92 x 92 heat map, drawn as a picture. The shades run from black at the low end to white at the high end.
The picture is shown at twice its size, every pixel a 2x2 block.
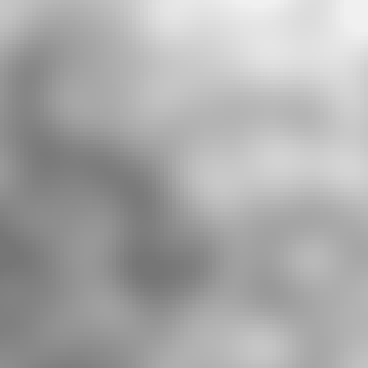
Grain: smooth. Odd rows or columns: none. Ninth with the highest average: top right. Slope: up to the top right.
